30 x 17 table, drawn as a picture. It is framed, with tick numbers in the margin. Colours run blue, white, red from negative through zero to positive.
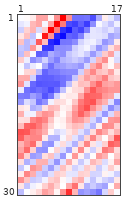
Calmest part: centre. Grain: diagonal, up to the right. Ninth with the lowest average: top middle. Mirror symmetry: none. Histogram: bell-shaped.
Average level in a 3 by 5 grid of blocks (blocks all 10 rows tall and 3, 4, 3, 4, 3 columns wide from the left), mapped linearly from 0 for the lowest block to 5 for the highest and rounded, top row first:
32013
32354
43334
